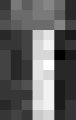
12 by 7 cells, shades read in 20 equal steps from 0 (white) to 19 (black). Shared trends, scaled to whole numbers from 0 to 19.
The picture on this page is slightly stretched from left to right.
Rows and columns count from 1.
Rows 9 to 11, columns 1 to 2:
15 14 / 15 15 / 16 15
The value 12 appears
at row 1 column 3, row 2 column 6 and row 3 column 2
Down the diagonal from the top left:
15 11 11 4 1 19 16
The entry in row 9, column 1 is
15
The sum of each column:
176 169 162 57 45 182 189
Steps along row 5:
same down down down up down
